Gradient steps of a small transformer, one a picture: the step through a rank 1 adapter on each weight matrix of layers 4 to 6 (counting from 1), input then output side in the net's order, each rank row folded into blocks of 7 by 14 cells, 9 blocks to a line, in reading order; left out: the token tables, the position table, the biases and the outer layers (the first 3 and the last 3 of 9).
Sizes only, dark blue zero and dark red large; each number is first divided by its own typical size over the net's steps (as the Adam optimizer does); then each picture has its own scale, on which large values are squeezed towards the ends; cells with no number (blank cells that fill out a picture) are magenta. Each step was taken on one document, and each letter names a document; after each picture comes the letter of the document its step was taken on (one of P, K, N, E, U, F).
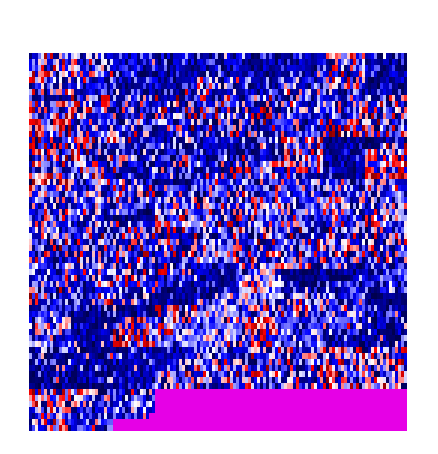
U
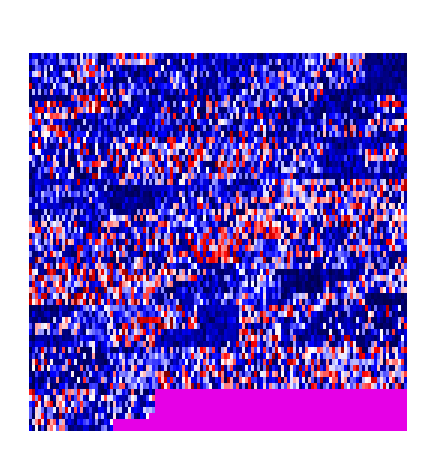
U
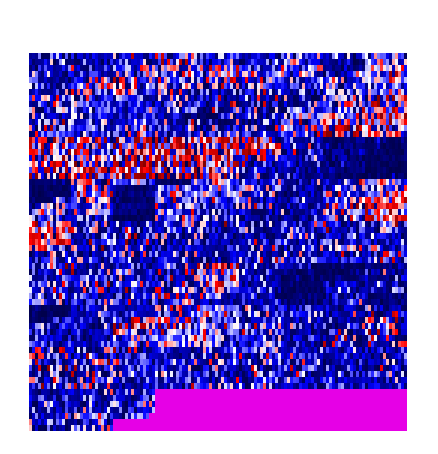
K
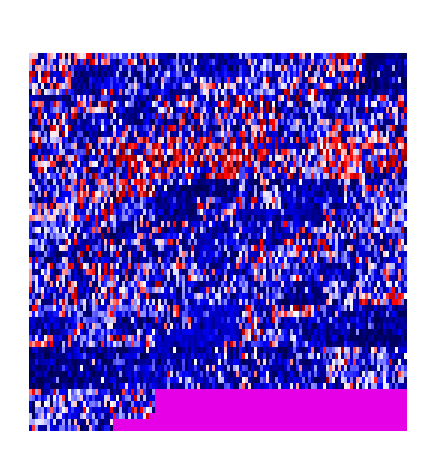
U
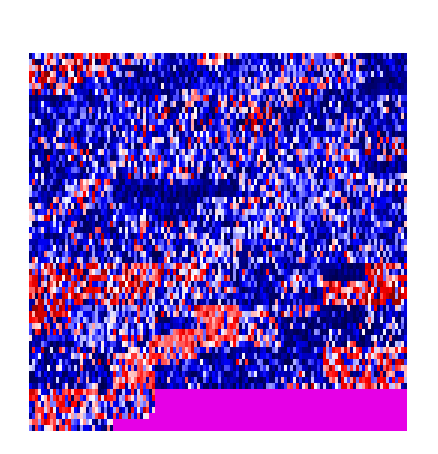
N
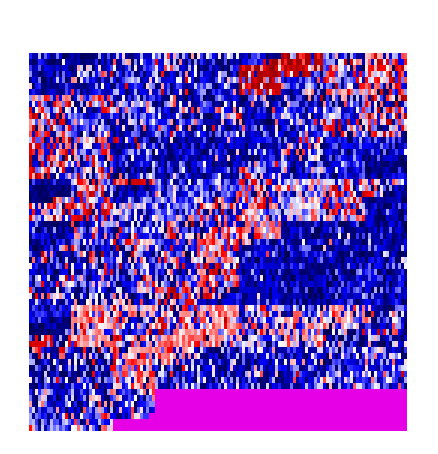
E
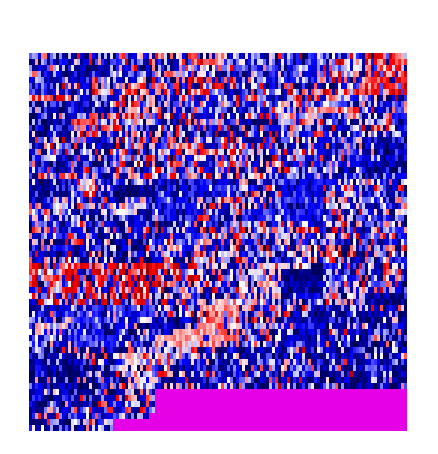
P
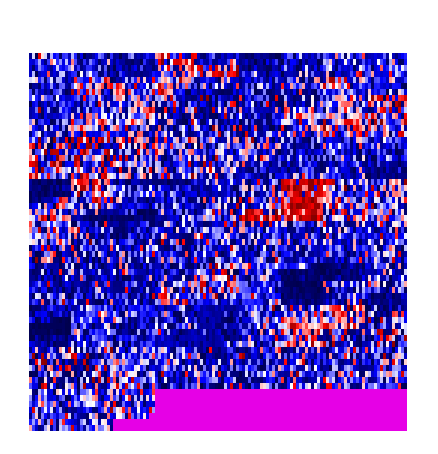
K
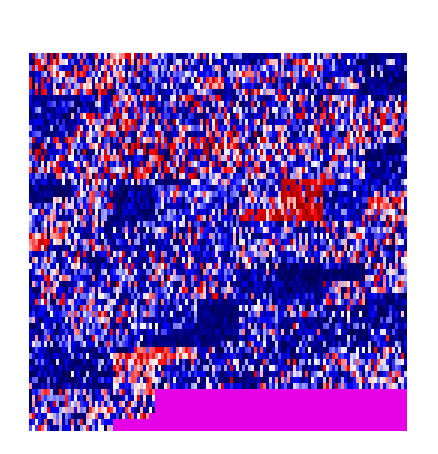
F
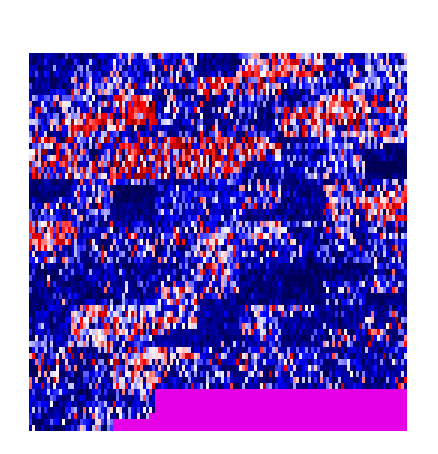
K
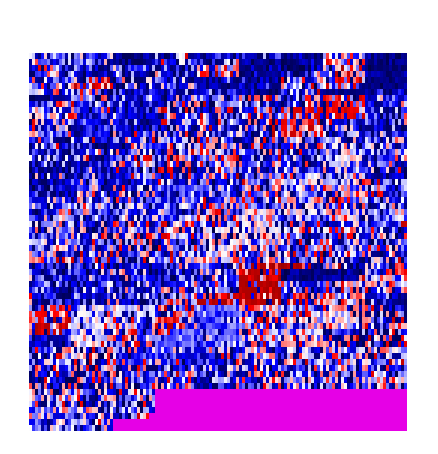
P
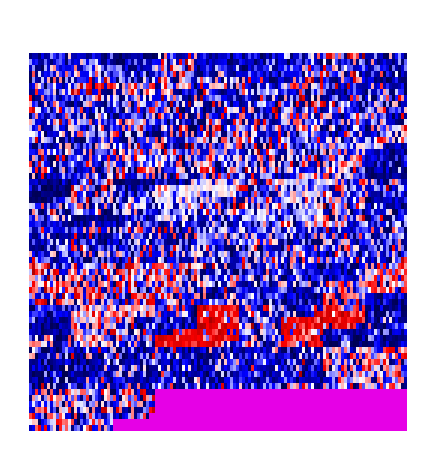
F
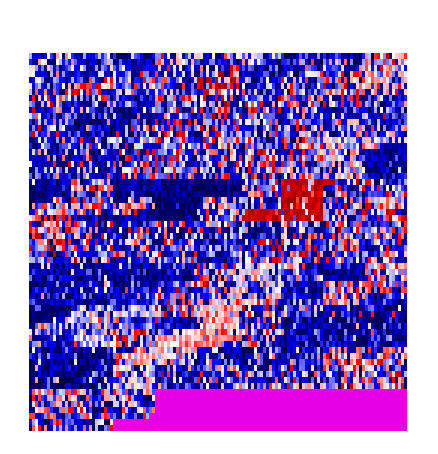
F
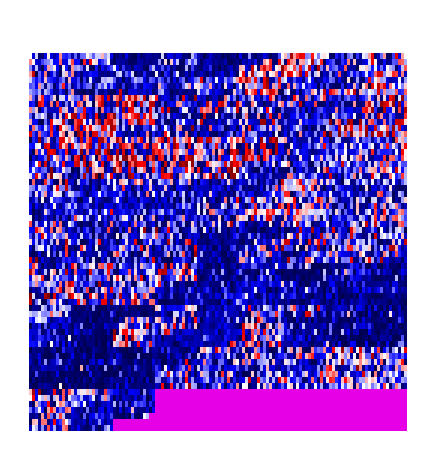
U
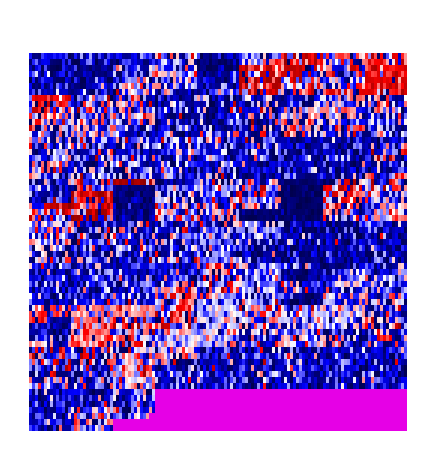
E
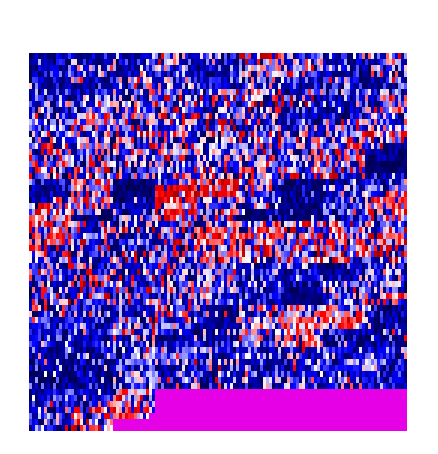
F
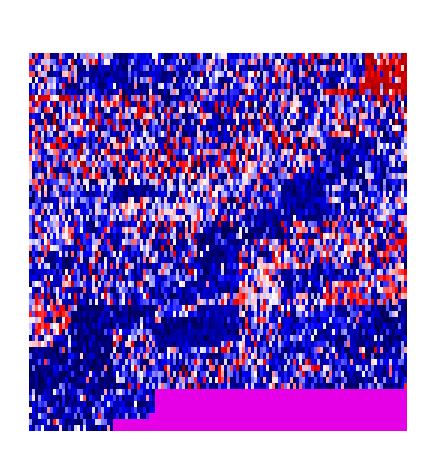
U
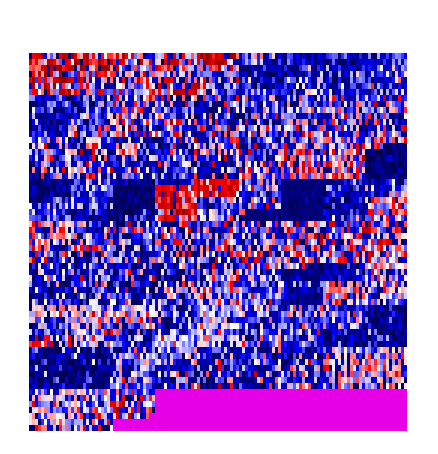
F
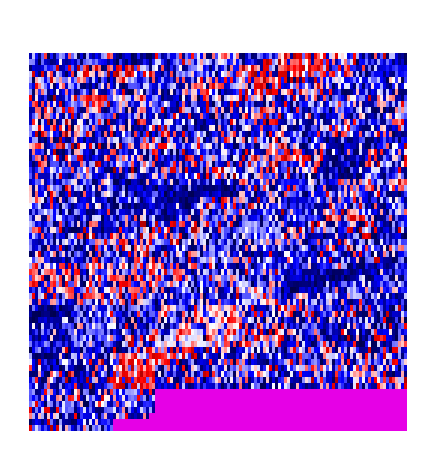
P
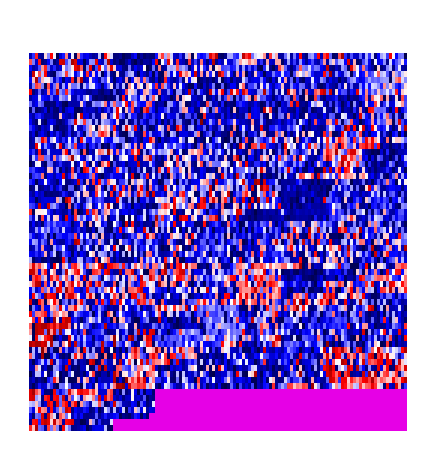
N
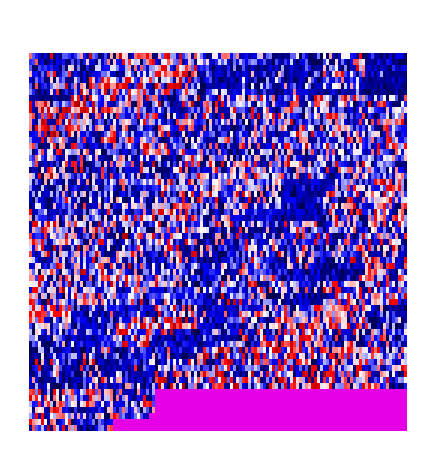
P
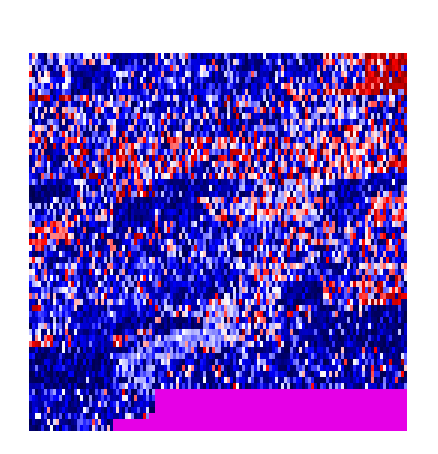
U
